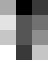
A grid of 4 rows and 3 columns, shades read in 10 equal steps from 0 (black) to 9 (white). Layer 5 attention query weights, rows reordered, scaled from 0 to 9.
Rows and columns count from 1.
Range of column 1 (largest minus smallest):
3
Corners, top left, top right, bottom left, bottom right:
6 2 9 7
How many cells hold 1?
0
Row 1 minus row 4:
-3 -2 -5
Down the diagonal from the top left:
6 3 5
